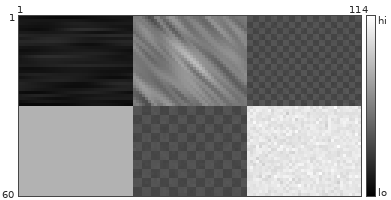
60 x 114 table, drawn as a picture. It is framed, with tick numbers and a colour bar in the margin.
The table splits into 2 rows of 3 panels. Panel 1,1: very low, streaked across, faint in contrast. Panel 1,2: middling, slanting down to the right. Panel 1,3: low, checkered, faint in contrast. Panel 2,1: high, flat. Panel 2,2: low, checkered, faint in contrast. Panel 2,3: very high, fine-grained, faint in contrast.
